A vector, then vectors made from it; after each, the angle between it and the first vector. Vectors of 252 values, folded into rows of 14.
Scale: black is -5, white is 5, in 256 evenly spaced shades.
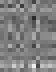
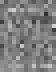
partly aligned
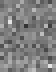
partly aligned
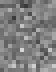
partly aligned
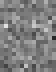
partly opposed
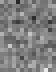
partly aligned
